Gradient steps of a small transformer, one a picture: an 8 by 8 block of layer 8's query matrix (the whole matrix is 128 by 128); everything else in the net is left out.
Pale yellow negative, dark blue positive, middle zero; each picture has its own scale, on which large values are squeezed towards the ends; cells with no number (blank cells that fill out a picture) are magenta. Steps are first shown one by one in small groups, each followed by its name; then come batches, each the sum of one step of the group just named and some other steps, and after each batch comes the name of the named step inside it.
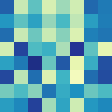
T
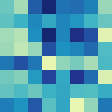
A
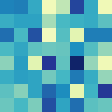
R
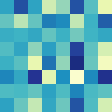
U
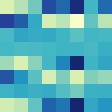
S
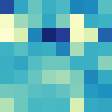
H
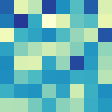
H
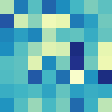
U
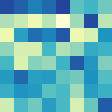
H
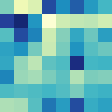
S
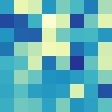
R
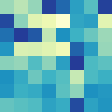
S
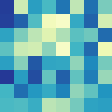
T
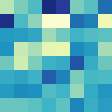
S
